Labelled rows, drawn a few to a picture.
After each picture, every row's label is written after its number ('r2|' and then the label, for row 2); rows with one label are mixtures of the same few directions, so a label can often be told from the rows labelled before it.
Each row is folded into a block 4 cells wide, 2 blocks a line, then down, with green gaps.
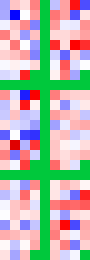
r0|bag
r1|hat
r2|hat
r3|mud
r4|hat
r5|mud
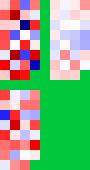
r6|hat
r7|hat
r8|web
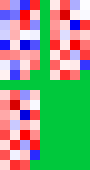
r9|hat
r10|hat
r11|hat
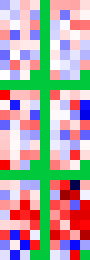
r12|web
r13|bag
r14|mud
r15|mud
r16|hat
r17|hat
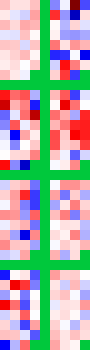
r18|mud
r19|hat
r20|bag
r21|hat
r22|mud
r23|bag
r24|mud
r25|mud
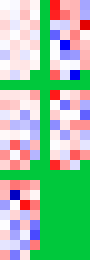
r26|web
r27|bag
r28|hat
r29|mud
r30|bag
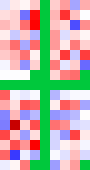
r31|mud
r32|hat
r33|web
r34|mud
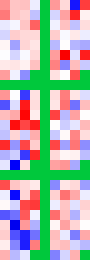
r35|bag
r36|hat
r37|hat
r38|web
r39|bag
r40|mud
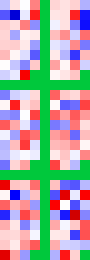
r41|bag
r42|mud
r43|mud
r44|mud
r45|mud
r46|bag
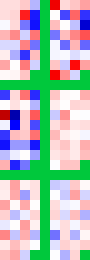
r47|mud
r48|mud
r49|web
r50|web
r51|web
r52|web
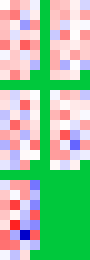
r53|hat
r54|web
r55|web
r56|mud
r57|mud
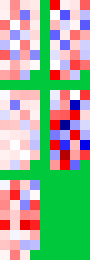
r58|web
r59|mud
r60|bag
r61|web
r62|hat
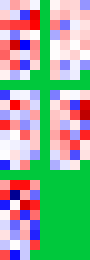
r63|mud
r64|web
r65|mud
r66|mud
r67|bag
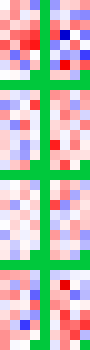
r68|hat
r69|web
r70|bag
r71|web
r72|web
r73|web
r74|mud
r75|bag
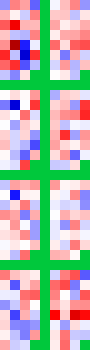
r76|mud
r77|hat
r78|bag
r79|mud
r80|bag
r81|mud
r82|bag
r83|hat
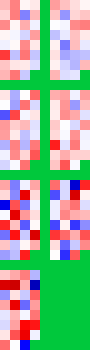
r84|web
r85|bag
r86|web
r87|web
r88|web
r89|hat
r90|bag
